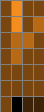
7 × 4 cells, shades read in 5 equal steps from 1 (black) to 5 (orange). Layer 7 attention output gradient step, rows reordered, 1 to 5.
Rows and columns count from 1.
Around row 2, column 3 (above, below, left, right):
3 4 5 4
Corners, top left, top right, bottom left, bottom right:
3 3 3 2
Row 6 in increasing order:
3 3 3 3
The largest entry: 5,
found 2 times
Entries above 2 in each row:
4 4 4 4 4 4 1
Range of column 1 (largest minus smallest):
0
